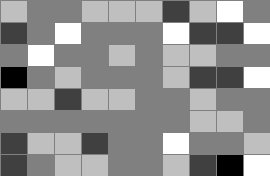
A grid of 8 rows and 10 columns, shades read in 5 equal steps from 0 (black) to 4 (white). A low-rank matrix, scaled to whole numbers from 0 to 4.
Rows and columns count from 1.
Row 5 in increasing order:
1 2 2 2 2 3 3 3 3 3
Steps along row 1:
down same up same same down up up down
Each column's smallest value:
0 2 1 1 2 2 1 1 0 2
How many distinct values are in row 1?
4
